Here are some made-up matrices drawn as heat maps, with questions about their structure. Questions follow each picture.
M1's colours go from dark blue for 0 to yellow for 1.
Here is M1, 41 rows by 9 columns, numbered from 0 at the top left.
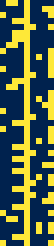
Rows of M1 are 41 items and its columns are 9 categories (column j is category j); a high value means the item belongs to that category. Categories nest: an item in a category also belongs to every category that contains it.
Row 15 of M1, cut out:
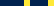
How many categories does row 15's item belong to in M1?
2
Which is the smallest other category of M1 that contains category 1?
2
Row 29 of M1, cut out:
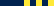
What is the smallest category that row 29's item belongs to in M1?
6
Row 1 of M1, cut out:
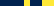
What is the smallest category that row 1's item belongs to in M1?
7
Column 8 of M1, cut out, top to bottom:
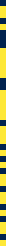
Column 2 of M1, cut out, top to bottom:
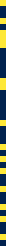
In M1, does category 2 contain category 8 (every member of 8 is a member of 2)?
no
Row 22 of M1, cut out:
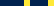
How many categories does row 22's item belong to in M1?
2
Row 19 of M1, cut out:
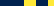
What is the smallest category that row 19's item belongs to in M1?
5
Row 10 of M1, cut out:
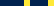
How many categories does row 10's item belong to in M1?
2
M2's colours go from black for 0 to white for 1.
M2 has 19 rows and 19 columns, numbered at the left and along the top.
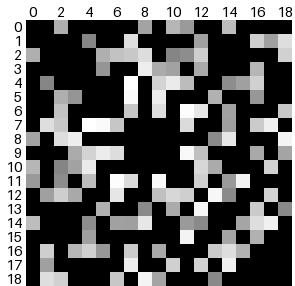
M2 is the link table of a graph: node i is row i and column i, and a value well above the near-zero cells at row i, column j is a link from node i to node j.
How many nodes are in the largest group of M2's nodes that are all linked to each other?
4
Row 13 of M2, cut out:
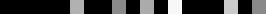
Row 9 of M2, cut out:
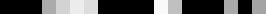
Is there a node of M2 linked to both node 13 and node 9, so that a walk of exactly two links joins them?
yes
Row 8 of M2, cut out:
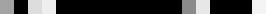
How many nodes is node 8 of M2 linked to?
6
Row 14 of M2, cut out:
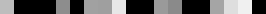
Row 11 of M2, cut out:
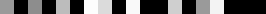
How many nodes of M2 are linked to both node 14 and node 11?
6
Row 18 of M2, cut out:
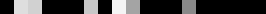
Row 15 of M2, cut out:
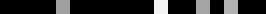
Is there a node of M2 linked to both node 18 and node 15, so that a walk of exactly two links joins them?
no
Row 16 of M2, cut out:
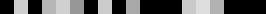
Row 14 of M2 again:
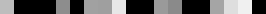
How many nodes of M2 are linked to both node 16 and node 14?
3
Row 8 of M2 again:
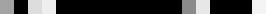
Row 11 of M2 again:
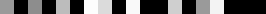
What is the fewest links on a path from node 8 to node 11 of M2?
2
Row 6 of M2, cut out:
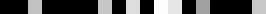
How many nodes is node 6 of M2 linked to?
7
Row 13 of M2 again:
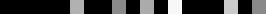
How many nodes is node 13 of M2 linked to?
6
